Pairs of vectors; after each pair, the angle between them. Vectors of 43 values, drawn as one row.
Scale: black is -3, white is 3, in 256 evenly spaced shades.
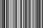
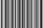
partly opposed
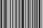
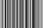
orthogonal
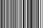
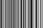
partly aligned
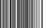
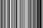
nearly opposite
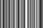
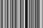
nearly opposite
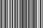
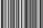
orthogonal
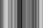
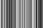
partly opposed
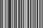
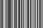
nearly parallel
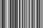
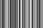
nearly parallel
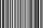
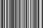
orthogonal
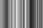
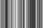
nearly parallel
